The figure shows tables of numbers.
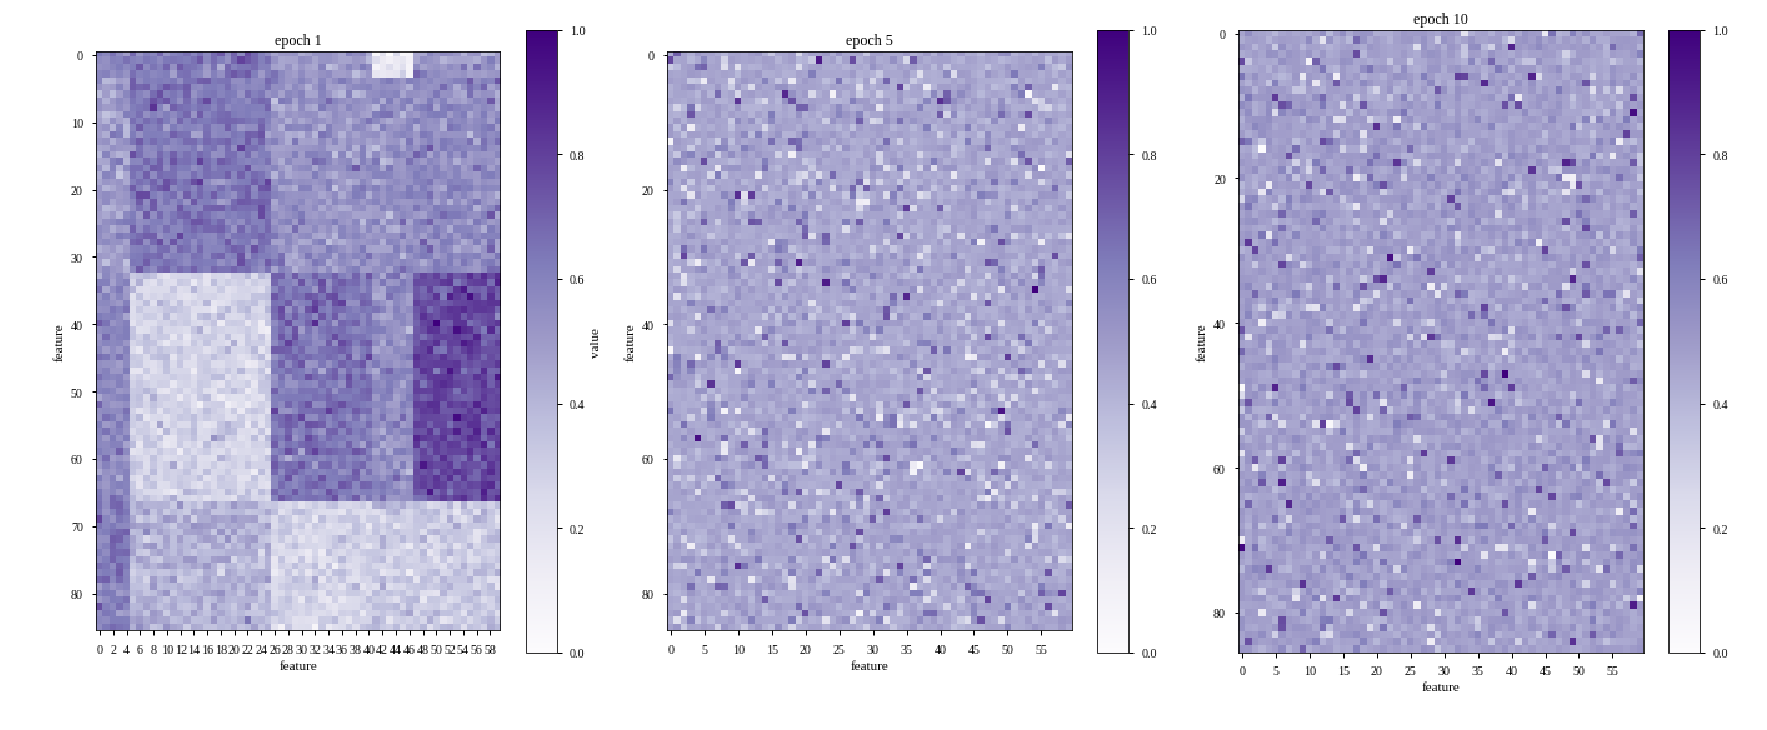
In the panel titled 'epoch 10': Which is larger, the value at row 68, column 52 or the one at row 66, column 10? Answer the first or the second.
the second
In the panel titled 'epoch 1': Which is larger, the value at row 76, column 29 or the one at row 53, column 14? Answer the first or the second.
the first
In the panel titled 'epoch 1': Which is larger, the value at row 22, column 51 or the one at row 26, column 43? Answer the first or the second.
the first
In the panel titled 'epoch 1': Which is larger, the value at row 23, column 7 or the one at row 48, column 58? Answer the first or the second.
the second
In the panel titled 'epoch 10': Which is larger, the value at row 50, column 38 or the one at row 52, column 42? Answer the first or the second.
the second
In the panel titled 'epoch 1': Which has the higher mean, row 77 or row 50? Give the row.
50
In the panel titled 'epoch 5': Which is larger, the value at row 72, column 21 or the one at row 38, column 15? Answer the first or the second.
the first
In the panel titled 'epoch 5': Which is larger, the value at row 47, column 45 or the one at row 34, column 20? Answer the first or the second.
the second
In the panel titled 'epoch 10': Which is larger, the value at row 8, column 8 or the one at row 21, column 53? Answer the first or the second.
the second
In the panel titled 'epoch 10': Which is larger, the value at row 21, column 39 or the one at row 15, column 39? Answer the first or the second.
the first
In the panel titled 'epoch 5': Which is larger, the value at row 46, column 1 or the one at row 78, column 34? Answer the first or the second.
the first
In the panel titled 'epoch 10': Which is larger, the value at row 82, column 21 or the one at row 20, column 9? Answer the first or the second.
the first
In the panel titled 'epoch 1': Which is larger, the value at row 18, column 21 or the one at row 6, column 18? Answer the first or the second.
the first
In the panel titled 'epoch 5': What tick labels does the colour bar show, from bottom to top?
0.0, 0.2, 0.4, 0.6, 0.8, 1.0
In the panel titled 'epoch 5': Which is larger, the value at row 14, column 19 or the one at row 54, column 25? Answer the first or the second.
the first
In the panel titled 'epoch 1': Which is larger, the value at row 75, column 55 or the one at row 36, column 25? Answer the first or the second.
the second
